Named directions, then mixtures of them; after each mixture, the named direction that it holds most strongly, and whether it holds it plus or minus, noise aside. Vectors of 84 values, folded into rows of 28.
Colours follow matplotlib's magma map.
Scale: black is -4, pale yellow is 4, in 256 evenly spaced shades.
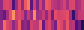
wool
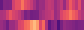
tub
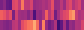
tub, plus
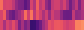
tub, minus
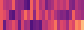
wool, minus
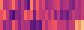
wool, minus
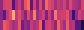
wool, plus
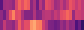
tub, plus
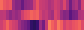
tub, minus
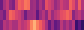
tub, plus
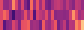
wool, minus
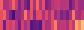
wool, minus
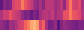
tub, plus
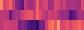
tub, minus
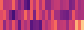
wool, minus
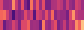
wool, minus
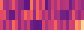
wool, minus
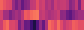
tub, minus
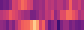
tub, plus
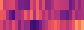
tub, minus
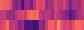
tub, minus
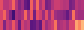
wool, minus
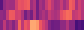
tub, plus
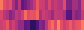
tub, minus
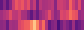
tub, plus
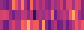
wool, minus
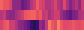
tub, minus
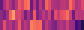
wool, plus
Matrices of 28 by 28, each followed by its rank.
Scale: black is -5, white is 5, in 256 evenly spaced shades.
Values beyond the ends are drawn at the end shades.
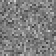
full rank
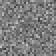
full rank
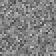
full rank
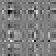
two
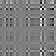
one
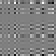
one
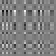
one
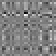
two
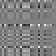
one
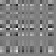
one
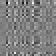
two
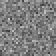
full rank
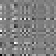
two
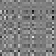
two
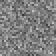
full rank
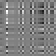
one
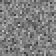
full rank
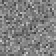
full rank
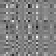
two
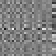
two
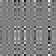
one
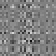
two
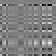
one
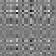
two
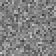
full rank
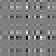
one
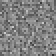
full rank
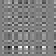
one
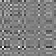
two
